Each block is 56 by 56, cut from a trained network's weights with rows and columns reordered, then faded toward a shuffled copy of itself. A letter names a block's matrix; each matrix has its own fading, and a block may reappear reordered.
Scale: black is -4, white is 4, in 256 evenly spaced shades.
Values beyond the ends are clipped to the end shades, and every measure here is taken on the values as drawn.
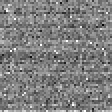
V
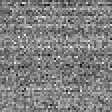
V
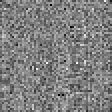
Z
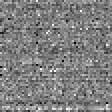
V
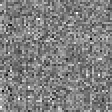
Z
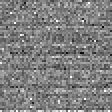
V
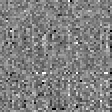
Z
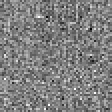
Z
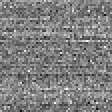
V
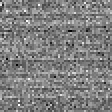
V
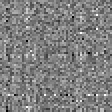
Z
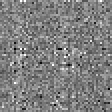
Z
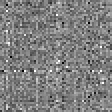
Z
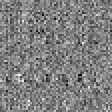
Z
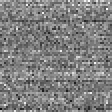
V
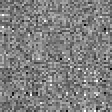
Z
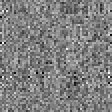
Z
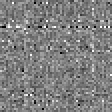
Z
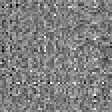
Z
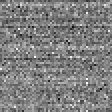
V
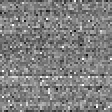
V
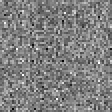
Z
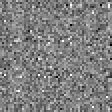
Z
